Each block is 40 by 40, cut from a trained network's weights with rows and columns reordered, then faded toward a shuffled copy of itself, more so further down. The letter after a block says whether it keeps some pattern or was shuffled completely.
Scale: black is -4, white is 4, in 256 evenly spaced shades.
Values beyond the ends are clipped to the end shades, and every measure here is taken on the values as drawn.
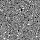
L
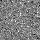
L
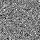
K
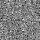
K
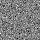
L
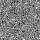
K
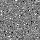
L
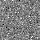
L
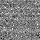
K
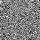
L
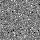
L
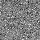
K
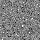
L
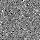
L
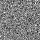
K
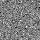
L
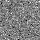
L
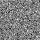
L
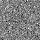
K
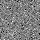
K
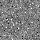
L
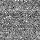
K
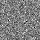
L
